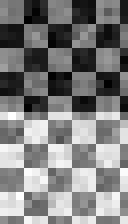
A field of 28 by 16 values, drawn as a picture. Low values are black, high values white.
Overall the values sit about 50% of the way up the scale. The bottom part is higher, past a seam about 50% of the way down. The field is checkered.
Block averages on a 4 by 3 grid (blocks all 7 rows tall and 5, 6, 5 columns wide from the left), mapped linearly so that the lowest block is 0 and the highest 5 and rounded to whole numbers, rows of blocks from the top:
000 | 000 | 555 | 555
